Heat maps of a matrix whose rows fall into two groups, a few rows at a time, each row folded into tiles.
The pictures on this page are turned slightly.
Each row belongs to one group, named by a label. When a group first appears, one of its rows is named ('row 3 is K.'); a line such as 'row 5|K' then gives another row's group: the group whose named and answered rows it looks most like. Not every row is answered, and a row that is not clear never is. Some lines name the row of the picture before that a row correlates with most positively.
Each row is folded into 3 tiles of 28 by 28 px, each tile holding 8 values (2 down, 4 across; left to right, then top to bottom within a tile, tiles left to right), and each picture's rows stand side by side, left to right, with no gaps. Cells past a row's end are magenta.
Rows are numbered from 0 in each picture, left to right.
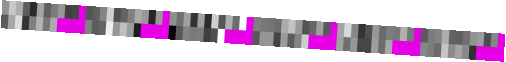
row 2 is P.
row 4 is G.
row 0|G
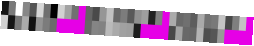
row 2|P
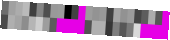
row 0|G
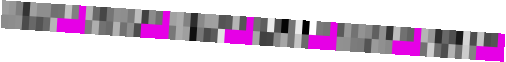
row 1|P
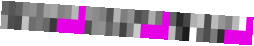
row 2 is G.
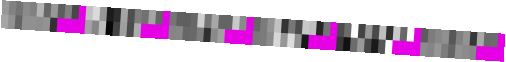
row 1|G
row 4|P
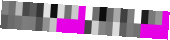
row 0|P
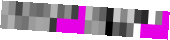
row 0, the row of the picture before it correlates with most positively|1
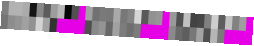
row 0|G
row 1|P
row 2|P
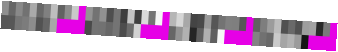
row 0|P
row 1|P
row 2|G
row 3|G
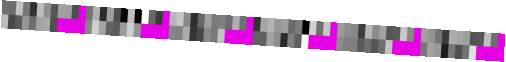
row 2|G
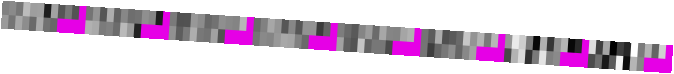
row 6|G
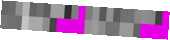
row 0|G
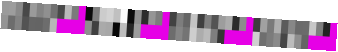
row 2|G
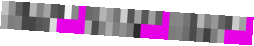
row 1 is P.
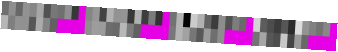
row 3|P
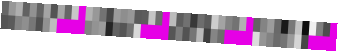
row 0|P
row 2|P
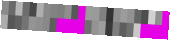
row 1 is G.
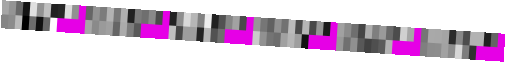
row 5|G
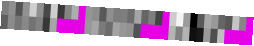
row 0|P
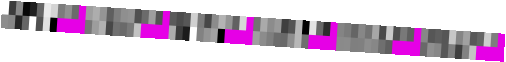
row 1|G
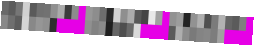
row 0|G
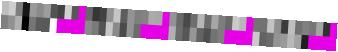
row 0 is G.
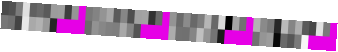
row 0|G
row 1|G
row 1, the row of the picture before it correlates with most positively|3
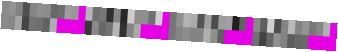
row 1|P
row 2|G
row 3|P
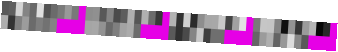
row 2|P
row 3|G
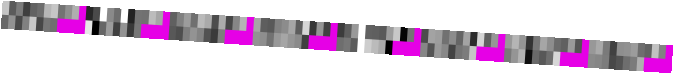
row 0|P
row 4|G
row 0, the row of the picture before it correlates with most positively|2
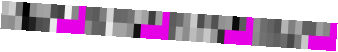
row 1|G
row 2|G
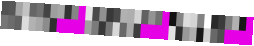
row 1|P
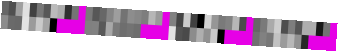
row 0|G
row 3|G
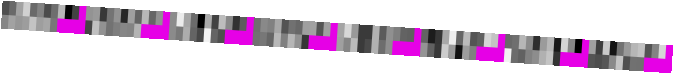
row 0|G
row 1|P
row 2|G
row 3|G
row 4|G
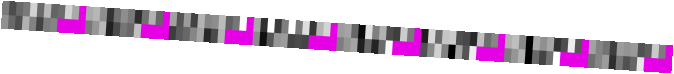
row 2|P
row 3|P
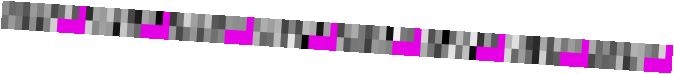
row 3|G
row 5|P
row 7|P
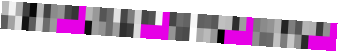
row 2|G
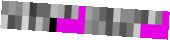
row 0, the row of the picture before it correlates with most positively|3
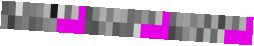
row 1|P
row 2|P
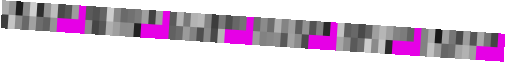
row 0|P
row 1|G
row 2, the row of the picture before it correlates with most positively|1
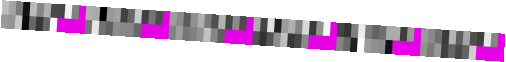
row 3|P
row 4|G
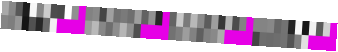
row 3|P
